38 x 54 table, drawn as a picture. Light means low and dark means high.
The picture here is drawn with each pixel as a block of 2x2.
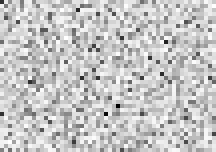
Grain: fine. Average level on the scale: 20%. Slope: none. Histogram: skewed, a long tail of high values. Odd rows or columns: none. Mirror symmetry: none. Seam: none.
